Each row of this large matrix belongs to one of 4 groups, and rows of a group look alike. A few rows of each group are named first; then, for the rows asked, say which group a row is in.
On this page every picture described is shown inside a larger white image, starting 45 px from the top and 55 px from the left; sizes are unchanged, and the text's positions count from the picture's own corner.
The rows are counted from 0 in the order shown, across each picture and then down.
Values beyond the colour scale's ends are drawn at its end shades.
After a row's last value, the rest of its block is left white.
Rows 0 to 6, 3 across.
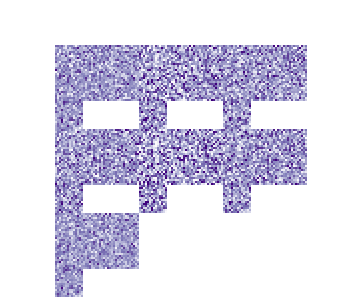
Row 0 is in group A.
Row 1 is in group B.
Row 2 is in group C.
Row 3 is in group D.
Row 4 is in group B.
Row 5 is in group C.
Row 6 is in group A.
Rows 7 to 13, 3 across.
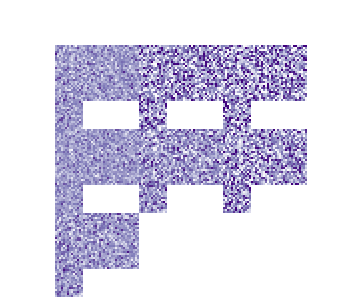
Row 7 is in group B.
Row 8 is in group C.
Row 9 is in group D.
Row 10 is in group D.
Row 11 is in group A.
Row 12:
B
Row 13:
A
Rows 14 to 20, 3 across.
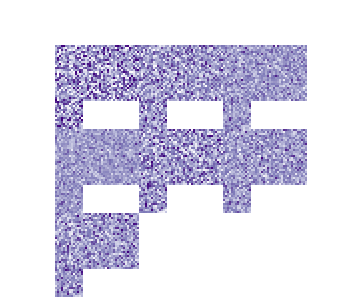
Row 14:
D
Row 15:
D
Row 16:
C
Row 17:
B
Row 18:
A
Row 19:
D
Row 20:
A
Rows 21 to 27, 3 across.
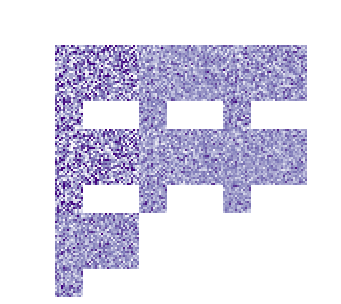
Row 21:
C
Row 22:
B
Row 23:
A
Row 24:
C
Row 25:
B
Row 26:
A
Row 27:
C
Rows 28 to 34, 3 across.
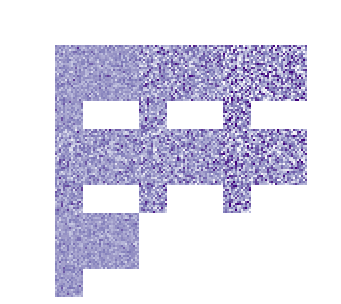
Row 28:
C
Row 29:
C
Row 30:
B
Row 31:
A
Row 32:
D
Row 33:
A
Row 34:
A
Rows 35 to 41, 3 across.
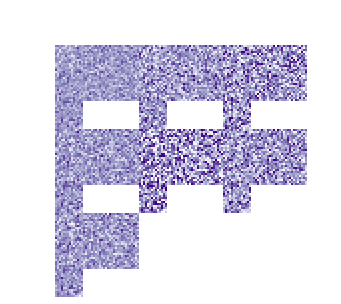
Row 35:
A
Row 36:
B
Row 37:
C
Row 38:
A
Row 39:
A
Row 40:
C
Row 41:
A
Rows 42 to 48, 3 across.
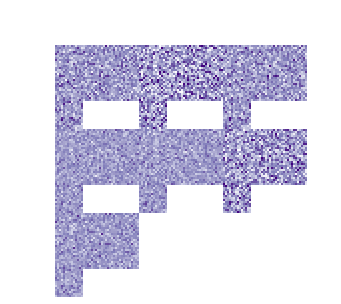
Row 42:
C
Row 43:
D
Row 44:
C
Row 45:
D
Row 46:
B
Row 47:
D
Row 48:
C
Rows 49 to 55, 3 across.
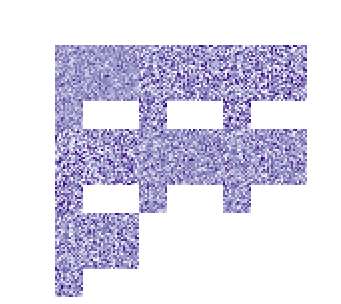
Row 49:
C
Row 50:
D
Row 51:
D
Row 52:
B
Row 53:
C
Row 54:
D
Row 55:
D
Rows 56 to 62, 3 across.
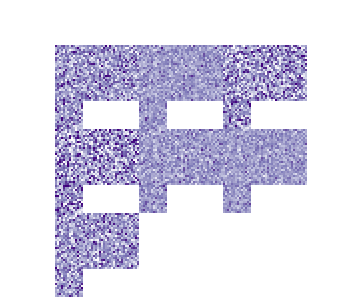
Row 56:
C
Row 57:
C
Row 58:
A
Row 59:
A
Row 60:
D
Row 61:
D
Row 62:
D
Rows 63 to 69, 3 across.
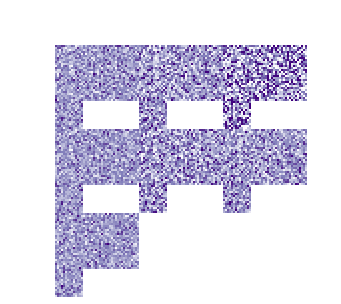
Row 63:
D
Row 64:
B
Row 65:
C
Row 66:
D
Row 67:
D
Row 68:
B
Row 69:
C
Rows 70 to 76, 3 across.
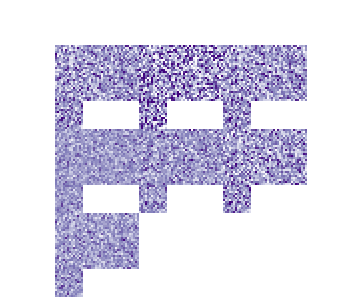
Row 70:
B
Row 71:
A
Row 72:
B
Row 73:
A
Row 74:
C
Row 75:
B
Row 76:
B
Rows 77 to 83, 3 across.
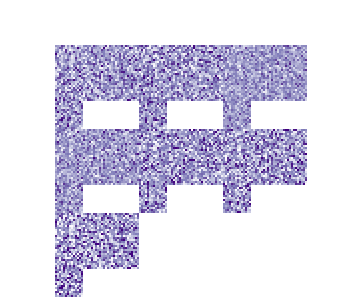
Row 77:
B
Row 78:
A
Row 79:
D
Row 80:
D
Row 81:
C
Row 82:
D
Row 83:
B
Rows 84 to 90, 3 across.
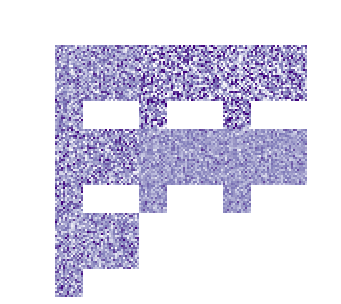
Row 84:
D
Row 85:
A
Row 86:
B
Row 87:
C
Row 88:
D
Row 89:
D
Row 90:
B
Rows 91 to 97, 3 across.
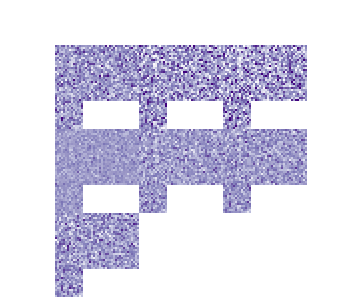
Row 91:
C
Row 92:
A
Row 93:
B
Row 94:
D
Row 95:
B
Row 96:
A
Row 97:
A
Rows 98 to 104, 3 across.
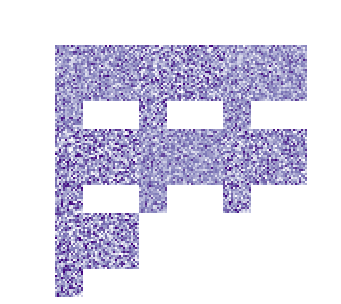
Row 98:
C
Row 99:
D
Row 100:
B
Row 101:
A
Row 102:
A
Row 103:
C
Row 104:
A
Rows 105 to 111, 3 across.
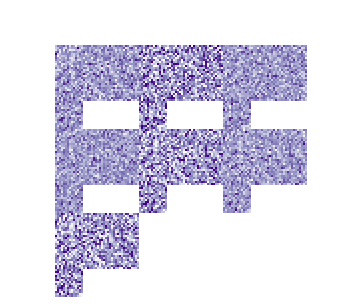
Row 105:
B
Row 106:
C
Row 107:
C
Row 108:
D
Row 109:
B
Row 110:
B
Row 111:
B
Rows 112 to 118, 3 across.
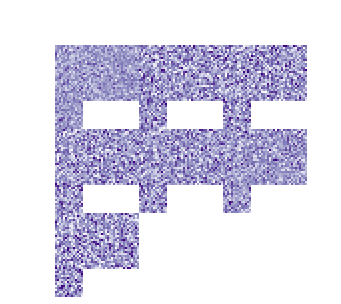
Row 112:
B
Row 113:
A
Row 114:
D
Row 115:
D
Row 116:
D
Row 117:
C
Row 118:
B
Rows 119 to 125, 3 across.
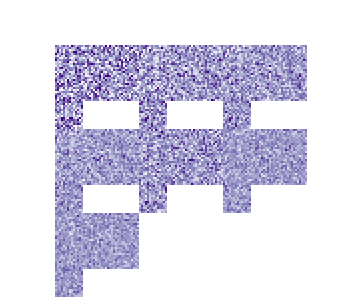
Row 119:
C
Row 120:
B
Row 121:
B
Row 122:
B
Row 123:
C
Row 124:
D
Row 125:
A
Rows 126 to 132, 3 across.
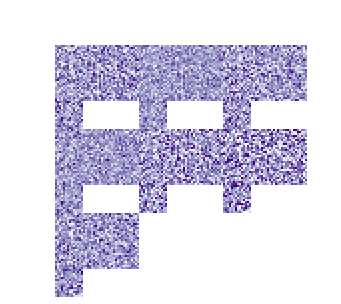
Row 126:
D
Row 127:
D
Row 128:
B
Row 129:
C
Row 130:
D
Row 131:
A
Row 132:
A
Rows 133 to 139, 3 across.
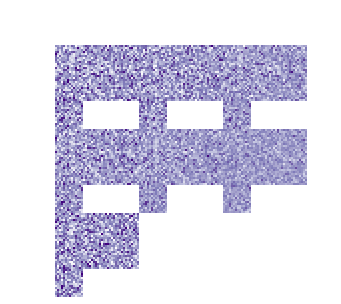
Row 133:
B
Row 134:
D
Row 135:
B
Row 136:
B
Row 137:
B
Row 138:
A
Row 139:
C
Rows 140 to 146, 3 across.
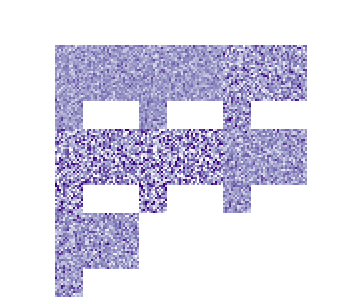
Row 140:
D
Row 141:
A
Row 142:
B
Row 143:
D
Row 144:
D
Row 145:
A
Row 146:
C
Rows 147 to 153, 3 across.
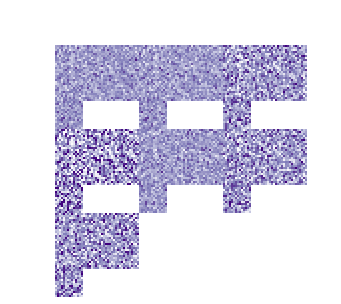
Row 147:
B
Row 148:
B
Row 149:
A
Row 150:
B
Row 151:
D
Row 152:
A
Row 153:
C
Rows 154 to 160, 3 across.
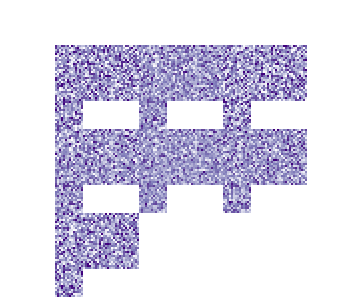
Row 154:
C
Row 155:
A
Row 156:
D
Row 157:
A
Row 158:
A
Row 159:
C
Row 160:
C
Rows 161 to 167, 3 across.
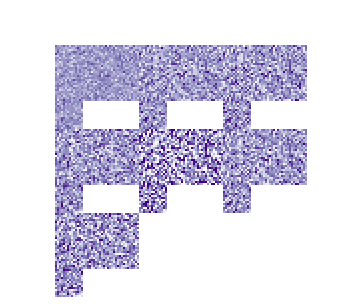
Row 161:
C
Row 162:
B
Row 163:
B
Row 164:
A
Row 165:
B
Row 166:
B
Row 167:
A
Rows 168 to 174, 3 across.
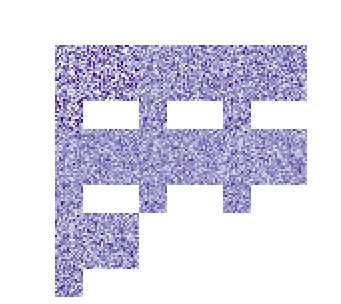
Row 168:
D
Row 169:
D
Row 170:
C
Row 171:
C
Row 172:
C
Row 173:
B
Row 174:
B
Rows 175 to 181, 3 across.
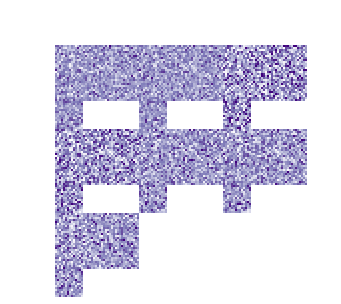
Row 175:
A
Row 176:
A
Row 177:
D
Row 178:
A
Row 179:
C
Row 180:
A
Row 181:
B
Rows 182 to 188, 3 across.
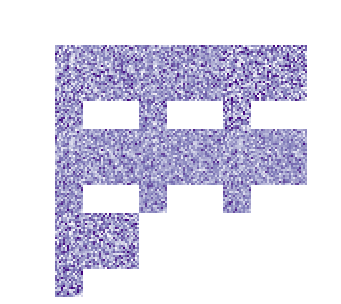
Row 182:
B
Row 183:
D
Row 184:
C
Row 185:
B
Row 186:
A
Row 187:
B
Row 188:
A
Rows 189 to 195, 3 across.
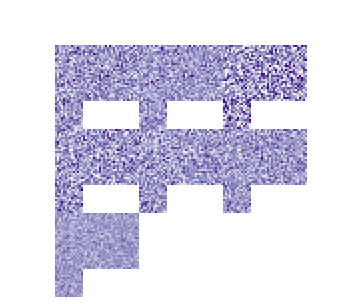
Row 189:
C
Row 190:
C
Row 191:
D
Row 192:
D
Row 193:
B
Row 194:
D
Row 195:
B
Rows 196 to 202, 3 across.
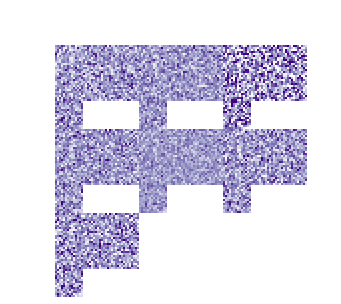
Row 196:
B
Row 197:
A
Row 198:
A
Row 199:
C
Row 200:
A
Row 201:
D
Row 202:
C
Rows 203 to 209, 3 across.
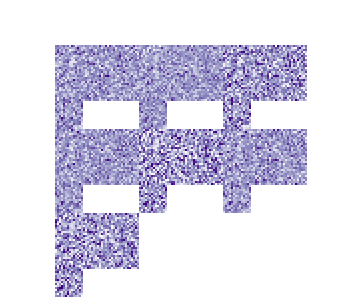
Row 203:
C
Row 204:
B
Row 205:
C
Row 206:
C
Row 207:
B
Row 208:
C
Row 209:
B
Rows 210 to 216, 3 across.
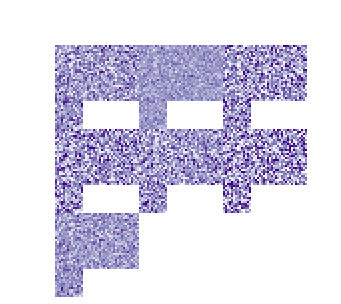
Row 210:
A
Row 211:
C
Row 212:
D
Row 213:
C
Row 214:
B
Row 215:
C
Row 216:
A
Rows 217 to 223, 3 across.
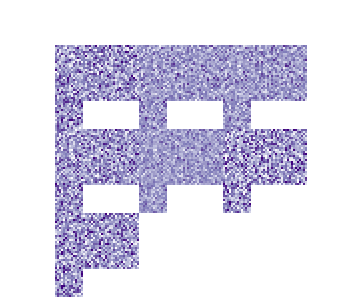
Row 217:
A
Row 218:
D
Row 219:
D
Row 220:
D
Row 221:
D
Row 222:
D
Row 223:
C
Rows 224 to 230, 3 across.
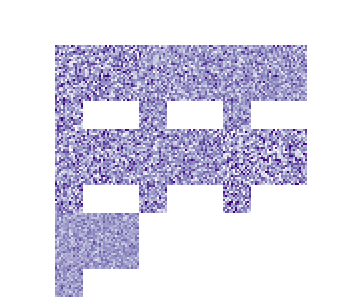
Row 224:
C
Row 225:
B
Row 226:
C
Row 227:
D
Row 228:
C
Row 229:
B
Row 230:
D
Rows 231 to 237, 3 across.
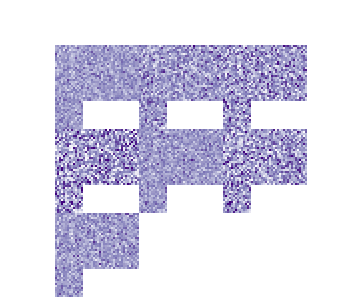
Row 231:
B
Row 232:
A
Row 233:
D
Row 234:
C
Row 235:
C
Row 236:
B
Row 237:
D
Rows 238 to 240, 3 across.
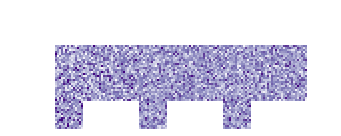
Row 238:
B
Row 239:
C
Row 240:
D
